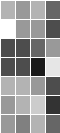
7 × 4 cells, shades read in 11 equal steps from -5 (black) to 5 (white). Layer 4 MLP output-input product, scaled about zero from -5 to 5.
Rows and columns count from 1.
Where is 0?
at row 7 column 2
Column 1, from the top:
2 5 -2 -2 2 1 1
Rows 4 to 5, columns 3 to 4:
-4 4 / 1 -2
